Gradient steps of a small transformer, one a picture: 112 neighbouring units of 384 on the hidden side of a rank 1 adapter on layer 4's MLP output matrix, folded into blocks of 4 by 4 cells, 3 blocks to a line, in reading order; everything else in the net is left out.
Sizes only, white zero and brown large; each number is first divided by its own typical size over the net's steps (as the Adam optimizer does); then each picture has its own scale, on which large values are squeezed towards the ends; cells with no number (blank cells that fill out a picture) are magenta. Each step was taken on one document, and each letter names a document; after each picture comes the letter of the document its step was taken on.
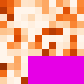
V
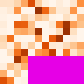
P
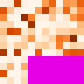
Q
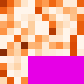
Q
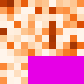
P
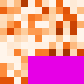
P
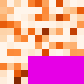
V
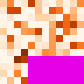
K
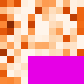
Q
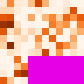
V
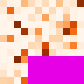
K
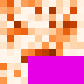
K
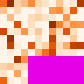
K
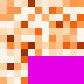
P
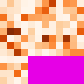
Q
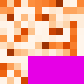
V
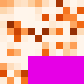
V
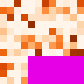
Q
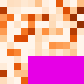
V
